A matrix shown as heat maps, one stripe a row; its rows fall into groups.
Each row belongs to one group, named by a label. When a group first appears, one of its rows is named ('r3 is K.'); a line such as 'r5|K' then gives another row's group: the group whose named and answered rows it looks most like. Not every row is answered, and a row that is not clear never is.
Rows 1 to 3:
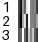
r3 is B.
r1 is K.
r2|B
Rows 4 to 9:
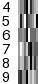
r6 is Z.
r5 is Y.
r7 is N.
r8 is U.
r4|Z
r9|B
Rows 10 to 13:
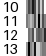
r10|Z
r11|U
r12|N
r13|B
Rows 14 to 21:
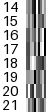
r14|Z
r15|Z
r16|Y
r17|Y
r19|Y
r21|Z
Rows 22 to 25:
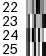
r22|N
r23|B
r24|Z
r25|B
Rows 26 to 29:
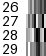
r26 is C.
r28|Y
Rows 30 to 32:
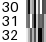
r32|C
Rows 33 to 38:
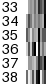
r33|C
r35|U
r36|Z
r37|C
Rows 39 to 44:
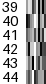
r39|U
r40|K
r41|U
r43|N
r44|Y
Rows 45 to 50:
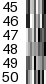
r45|B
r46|B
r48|C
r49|B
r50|U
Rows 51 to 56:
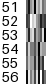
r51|B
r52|K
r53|Y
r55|U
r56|U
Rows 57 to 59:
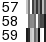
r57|N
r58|C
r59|Y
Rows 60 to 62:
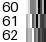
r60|C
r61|N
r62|C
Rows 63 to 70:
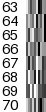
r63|C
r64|N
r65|Y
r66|U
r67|B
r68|U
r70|C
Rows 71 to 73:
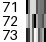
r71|K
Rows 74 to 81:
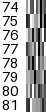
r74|N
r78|Z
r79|Y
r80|C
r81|K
